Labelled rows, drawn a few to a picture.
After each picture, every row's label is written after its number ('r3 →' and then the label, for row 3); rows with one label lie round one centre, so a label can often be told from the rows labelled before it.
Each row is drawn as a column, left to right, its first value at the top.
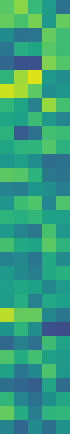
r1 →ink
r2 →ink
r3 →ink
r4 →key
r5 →key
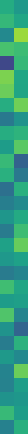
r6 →ink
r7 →key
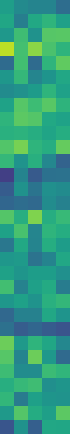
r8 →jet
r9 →key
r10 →jet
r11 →key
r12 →key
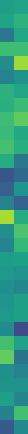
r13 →jet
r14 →key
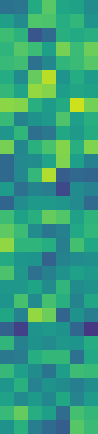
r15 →key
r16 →key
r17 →ink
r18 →ink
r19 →jet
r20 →key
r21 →key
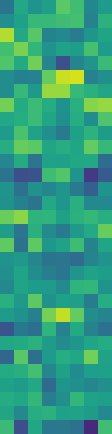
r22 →key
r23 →jet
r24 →key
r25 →ink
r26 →ink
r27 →ink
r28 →jet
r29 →key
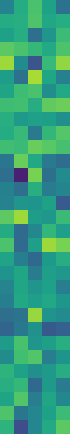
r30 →key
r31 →jet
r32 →ink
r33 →key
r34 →key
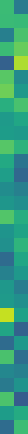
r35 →ink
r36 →key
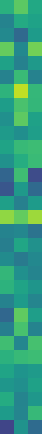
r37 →jet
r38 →ink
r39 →jet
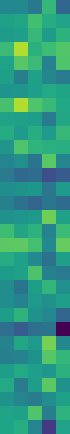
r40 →key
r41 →key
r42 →key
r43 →jet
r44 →key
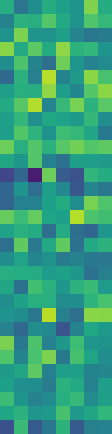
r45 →jet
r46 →key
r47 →jet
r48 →ink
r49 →key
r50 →jet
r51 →ink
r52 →ink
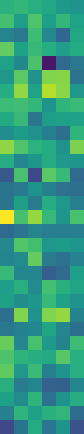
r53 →jet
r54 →ink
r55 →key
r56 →ink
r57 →ink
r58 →jet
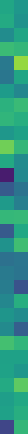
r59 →jet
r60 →key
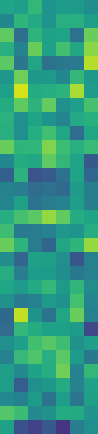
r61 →key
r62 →ink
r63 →jet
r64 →jet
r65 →jet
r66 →ink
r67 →key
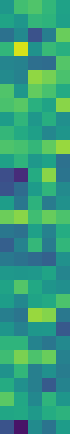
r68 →jet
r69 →jet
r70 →ink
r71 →ink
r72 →key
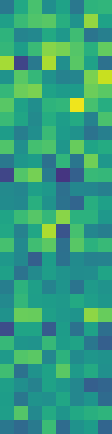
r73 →key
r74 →ink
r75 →ink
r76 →key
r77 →jet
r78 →key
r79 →ink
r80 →ink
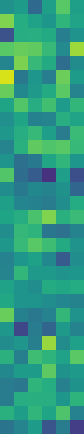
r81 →ink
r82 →key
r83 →key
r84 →jet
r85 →ink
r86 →jet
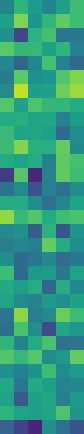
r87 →jet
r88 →ink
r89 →jet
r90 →key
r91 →ink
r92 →ink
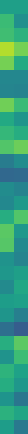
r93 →key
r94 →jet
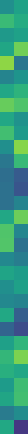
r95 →key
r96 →jet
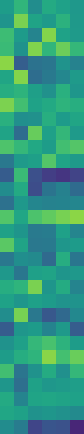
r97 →key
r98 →ink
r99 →jet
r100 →jet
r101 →jet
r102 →jet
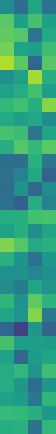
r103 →key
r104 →key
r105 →ink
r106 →key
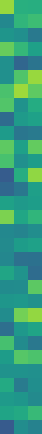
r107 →jet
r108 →ink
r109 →ink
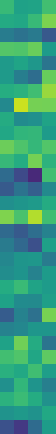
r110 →jet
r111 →jet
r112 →jet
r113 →ink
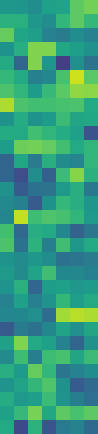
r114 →key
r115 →jet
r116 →key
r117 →jet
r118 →ink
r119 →ink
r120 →ink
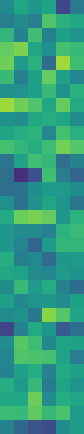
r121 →key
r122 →jet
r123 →jet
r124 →ink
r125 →key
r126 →key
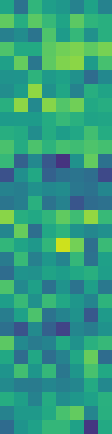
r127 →jet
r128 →key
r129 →ink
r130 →key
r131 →key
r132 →key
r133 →jet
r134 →key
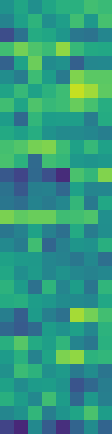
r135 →jet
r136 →jet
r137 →key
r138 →jet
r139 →jet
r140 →ink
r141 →ink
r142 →ink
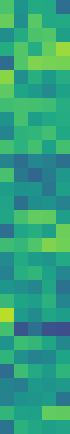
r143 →ink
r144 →key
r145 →key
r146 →key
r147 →key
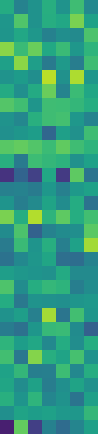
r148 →jet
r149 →key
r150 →jet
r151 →ink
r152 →jet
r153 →ink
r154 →key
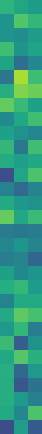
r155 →jet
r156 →ink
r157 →ink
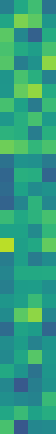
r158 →key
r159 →ink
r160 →ink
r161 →key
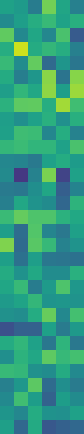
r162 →key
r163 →jet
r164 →key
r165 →ink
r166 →jet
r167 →ink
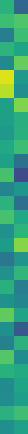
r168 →ink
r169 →key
